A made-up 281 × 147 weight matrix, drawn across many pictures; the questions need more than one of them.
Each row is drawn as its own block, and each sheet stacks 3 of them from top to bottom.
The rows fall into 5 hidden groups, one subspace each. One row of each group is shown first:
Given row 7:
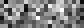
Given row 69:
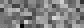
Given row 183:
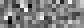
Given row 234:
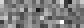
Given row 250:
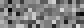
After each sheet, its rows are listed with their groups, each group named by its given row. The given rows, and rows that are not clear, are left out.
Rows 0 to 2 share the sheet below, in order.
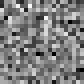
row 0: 183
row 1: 69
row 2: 250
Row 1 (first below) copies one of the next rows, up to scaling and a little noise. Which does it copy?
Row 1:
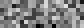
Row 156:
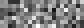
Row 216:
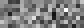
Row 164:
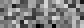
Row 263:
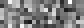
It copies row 164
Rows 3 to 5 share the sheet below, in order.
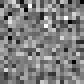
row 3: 183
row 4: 250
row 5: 234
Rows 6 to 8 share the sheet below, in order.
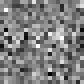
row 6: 7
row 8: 234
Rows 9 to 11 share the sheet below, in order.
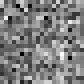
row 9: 183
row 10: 69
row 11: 69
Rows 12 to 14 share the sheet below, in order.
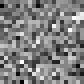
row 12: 250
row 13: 69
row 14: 69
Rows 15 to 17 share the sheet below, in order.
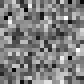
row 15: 183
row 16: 7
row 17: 69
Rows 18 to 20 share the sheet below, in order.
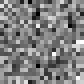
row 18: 234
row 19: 250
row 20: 7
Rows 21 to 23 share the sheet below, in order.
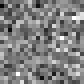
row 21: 250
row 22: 234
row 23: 69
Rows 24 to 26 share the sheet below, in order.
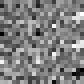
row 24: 250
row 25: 250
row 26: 250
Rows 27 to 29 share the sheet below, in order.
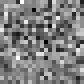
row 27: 7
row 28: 7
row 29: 7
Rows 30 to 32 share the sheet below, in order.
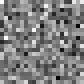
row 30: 234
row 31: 7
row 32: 7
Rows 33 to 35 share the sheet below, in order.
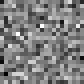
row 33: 234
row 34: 183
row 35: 234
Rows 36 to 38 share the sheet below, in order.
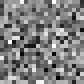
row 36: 7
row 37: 69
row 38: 7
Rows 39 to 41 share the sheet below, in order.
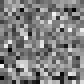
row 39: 69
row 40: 183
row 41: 183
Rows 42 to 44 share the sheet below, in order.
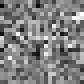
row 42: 250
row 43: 183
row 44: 234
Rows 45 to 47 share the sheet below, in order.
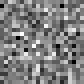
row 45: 183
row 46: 69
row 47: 234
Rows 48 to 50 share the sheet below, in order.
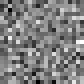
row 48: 250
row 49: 250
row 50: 69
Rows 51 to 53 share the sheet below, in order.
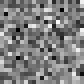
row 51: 7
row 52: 7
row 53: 7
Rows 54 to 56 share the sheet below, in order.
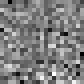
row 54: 234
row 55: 234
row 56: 69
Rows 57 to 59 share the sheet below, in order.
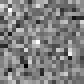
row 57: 250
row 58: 234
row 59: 183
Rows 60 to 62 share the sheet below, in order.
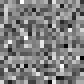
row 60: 7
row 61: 183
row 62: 7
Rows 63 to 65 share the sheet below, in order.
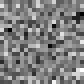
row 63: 250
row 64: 234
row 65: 250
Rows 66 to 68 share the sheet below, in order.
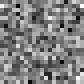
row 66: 234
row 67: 69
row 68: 7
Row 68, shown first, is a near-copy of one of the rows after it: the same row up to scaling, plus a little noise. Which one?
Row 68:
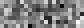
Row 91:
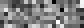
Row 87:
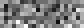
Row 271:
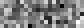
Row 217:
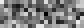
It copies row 271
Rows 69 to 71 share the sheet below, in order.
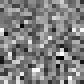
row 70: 234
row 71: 234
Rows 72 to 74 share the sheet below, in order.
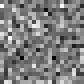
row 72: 183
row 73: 250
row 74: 7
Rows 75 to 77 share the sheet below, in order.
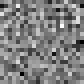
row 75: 234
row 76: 250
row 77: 183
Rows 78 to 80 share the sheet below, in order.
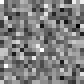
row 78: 234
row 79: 234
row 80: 7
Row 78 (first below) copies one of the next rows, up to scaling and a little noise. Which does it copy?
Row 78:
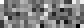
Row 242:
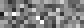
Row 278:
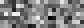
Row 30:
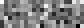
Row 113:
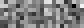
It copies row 30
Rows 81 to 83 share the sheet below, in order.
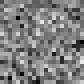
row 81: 69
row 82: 250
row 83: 183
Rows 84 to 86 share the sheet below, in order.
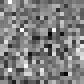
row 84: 234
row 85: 7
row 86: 183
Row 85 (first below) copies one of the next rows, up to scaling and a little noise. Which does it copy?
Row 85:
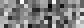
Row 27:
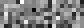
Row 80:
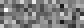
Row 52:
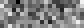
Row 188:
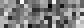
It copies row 188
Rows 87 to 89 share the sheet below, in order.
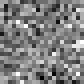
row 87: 7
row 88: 250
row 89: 69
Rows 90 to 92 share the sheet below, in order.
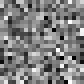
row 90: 183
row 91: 7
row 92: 234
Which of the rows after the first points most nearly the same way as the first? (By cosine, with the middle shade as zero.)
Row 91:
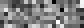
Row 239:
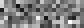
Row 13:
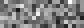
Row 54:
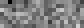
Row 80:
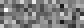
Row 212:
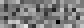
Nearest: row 80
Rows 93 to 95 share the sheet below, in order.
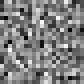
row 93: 234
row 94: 183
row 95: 183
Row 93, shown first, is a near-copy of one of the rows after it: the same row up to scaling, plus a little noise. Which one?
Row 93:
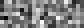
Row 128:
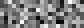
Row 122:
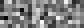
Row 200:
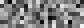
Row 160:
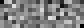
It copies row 122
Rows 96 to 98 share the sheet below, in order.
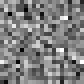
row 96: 183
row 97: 234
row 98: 234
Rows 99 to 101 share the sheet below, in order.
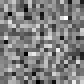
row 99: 183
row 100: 7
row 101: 69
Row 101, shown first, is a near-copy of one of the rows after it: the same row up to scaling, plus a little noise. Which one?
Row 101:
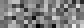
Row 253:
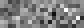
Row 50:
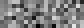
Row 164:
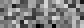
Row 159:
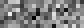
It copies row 50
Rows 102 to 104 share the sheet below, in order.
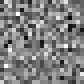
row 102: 234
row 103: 183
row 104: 7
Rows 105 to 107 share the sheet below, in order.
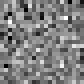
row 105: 183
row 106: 250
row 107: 7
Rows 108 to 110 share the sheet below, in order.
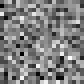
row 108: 234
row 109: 69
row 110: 234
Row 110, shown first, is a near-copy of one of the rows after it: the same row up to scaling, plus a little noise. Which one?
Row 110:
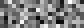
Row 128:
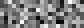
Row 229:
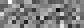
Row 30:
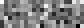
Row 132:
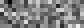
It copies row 128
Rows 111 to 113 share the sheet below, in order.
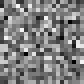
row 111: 183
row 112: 7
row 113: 234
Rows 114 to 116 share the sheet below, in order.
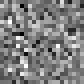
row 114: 183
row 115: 69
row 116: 183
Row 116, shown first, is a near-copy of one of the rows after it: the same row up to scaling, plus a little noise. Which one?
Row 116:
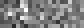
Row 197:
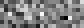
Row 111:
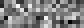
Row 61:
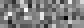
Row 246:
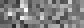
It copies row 246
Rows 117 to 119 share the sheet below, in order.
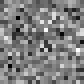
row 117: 69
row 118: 7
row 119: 250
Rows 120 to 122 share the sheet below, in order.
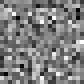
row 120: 69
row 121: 250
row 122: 234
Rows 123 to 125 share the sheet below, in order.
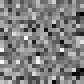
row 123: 250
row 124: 7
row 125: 250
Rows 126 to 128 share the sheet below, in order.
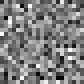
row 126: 183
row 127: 183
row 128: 234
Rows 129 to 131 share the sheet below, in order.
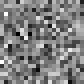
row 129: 7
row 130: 183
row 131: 234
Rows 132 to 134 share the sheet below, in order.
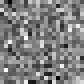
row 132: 234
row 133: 183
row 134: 7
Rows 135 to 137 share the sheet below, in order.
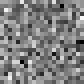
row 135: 7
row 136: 250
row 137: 183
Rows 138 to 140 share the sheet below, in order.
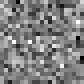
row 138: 7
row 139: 69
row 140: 7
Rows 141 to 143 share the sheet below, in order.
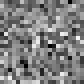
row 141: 69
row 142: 234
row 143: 183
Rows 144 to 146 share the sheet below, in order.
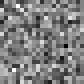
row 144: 183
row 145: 183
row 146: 69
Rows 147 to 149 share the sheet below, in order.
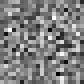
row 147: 69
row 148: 234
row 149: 234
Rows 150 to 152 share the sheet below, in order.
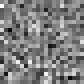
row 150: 183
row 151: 234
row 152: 183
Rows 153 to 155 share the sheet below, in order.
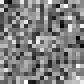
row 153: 234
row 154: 69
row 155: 7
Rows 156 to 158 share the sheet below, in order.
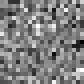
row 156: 69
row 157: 250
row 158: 250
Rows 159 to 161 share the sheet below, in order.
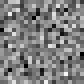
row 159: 69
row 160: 234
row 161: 183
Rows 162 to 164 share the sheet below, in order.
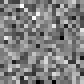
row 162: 69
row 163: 7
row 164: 69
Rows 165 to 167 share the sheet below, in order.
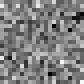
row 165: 250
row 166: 69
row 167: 234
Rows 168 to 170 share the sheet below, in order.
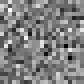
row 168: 250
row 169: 183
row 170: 69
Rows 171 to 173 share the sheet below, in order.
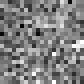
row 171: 69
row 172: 250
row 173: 69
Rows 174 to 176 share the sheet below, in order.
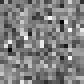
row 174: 234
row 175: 183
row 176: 69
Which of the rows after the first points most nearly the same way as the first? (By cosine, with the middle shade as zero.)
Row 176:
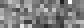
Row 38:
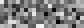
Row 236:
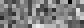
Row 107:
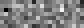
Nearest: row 107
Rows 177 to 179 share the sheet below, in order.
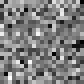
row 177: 7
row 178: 250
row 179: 183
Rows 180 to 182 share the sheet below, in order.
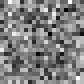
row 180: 69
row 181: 7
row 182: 7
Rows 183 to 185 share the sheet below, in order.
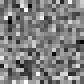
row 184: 250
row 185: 183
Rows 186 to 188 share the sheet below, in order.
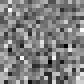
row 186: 250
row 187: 183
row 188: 7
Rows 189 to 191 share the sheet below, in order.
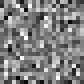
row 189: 183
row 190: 183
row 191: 7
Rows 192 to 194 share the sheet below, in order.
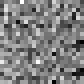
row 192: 7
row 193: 250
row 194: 250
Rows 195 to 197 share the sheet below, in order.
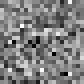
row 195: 69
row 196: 69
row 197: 183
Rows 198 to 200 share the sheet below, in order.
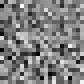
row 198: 183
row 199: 183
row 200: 234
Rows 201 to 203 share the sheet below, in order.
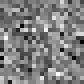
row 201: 69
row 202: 7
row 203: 234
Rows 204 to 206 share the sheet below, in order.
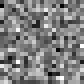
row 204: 183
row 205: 7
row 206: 234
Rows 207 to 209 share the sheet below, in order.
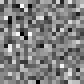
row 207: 183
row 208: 183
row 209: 234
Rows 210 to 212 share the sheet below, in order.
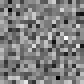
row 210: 250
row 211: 69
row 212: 7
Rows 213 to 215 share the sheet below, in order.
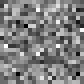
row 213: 7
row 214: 234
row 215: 69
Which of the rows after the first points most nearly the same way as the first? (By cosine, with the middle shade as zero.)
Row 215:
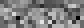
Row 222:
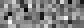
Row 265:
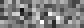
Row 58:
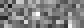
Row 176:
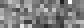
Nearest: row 265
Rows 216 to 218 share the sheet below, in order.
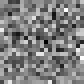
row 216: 69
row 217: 7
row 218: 7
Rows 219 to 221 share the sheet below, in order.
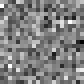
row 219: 183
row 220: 250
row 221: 250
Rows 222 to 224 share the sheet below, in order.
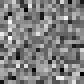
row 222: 183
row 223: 250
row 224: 7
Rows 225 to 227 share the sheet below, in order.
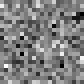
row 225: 250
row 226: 69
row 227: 7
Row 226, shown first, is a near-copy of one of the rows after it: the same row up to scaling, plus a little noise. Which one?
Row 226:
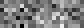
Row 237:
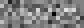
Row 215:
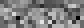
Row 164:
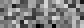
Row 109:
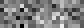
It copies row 109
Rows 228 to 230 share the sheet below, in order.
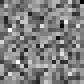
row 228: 234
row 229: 234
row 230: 183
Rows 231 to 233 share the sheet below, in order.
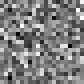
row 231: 69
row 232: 183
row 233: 183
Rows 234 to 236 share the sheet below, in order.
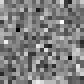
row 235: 7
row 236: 69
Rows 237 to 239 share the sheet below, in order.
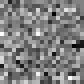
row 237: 69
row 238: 250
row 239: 183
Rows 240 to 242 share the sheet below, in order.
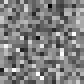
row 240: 7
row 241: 234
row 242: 234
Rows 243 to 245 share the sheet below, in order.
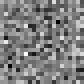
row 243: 7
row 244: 7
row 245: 250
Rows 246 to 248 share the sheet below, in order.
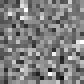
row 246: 183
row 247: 250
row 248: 234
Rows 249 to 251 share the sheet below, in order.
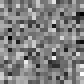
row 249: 250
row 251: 7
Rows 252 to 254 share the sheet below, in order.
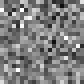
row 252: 69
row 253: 69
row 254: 234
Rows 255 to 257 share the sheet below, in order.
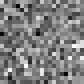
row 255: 183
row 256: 250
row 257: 183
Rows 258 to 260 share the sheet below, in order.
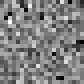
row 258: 183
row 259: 250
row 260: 234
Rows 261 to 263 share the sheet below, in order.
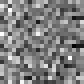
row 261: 250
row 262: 250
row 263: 69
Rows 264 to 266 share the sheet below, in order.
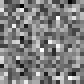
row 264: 69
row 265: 234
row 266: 183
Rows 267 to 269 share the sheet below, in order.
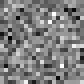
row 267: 69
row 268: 250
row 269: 7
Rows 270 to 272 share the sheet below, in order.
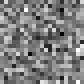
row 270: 7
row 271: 7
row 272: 234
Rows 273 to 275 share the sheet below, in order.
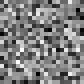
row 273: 69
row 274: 234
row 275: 183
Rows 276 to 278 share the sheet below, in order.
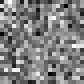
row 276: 234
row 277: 250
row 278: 234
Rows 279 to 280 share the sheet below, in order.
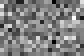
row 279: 7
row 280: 69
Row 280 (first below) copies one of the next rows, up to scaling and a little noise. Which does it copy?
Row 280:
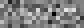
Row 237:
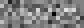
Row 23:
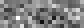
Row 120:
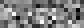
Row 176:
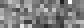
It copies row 237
